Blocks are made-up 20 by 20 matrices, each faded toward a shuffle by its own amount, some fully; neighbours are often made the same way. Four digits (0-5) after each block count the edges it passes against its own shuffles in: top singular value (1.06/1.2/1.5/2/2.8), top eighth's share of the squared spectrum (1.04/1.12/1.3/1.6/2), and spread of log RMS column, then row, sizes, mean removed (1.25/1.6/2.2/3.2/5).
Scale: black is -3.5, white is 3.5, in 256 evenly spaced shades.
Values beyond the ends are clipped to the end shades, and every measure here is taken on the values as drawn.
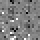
2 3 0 0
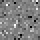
0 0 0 0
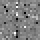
2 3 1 0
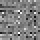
3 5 2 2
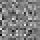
3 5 3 2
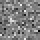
0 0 0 0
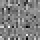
3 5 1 1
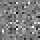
2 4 1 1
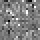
2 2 1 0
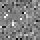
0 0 0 0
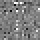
2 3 0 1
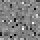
1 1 0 0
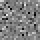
0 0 1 0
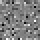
2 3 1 1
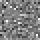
0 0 0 0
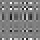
4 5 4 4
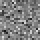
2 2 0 0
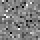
0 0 0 0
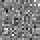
2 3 1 1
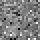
2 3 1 0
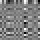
4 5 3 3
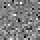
2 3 1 0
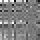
4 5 2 2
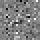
2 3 1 0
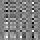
4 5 3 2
